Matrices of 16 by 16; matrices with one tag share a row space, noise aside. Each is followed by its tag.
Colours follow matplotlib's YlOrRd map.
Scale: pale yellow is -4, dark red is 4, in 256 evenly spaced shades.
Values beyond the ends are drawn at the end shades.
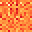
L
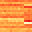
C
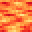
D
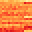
C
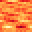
D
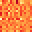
L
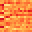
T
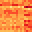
C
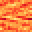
D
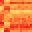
T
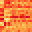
T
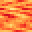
D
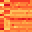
T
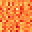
L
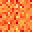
L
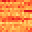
C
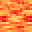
D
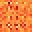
L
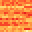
C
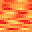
D
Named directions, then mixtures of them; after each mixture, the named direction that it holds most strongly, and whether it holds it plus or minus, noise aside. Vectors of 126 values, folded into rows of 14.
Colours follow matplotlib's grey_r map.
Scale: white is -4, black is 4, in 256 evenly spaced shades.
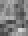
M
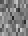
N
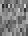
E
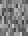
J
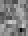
M, minus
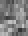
M, minus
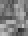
M, minus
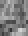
M, plus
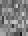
J, minus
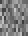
J, plus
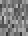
J, minus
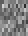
E, minus
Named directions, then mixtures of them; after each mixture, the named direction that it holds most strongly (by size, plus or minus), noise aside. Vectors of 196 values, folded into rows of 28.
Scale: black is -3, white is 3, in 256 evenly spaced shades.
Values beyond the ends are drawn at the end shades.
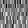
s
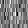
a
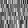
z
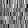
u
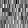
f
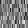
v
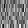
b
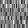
s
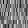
s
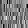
u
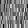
b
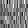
u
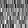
s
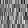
v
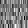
z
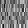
b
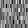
f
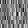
a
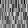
v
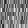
b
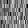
u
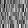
b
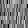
u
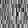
a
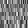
z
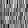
u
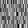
z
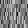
a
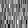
z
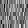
b
